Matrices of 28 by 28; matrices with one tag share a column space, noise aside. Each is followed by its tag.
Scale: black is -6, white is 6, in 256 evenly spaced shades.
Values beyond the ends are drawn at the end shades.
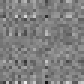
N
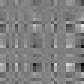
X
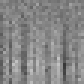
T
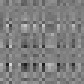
X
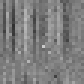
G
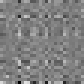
N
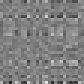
N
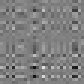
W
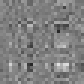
X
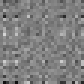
N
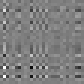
W
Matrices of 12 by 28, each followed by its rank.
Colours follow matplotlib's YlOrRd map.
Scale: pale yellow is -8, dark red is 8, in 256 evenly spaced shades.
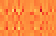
two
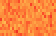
full rank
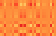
one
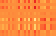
one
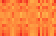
two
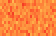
full rank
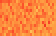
full rank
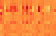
two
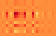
one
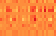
two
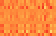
two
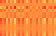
one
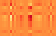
one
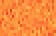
full rank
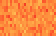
full rank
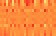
two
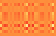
one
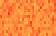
full rank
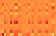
two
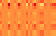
one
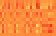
two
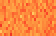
full rank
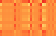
one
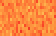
full rank
